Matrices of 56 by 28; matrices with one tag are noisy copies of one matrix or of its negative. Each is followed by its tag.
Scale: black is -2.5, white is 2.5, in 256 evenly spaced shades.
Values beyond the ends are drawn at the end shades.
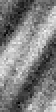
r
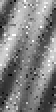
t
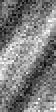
r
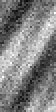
r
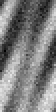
t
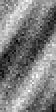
r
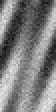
t
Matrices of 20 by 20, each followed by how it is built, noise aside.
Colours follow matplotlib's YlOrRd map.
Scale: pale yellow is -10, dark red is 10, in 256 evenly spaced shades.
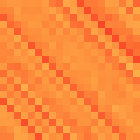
Toeplitz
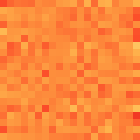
low rank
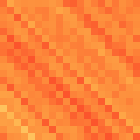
Toeplitz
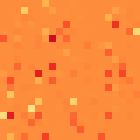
sparse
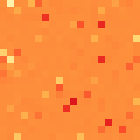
sparse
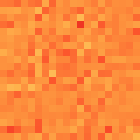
low rank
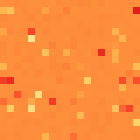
sparse
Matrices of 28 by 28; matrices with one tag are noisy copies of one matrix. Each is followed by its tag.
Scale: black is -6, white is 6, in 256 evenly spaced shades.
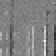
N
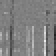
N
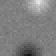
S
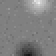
S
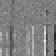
N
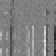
N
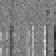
N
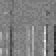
N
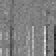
N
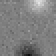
S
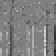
N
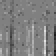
N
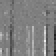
N
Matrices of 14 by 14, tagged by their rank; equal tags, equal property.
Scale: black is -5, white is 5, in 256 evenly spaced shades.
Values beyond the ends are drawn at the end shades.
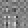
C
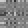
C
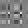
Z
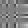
Z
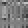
C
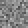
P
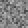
P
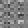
C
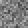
P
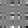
Z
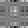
Z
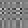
Z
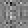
C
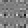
C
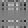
Z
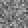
P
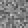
P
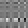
Z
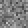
P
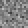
P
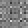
C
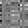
C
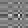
Z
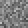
P
